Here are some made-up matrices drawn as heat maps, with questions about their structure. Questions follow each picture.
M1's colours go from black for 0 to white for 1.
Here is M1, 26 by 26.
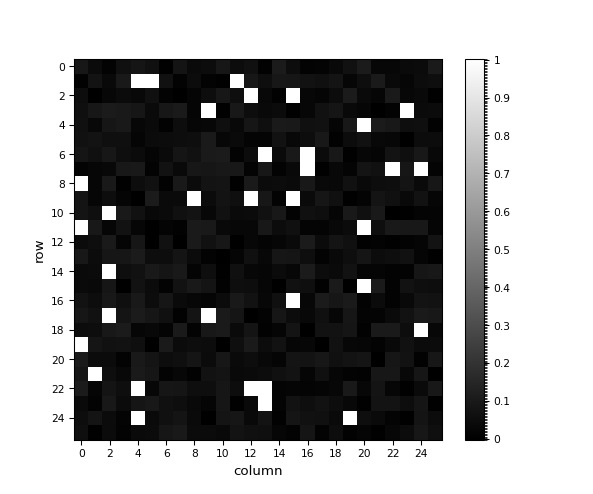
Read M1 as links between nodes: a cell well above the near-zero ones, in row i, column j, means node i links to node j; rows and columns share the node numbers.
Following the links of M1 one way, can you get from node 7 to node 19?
yes
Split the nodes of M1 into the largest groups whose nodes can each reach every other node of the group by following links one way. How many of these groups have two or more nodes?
0
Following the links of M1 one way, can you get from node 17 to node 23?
no
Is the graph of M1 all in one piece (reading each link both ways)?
no
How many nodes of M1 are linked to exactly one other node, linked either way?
5
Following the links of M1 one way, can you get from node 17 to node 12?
yes
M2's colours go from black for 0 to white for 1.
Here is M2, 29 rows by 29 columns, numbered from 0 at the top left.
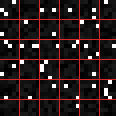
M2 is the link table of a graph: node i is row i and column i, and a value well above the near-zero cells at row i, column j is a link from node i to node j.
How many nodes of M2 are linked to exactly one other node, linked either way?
5
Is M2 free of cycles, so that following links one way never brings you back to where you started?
yes
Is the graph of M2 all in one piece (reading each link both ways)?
no
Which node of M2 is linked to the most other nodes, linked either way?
node 11
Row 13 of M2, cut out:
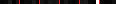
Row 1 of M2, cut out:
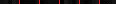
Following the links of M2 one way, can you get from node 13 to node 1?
yes
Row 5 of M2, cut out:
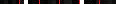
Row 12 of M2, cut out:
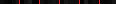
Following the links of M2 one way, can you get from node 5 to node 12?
yes
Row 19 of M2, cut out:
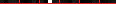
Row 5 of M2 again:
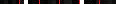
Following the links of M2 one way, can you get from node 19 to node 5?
no
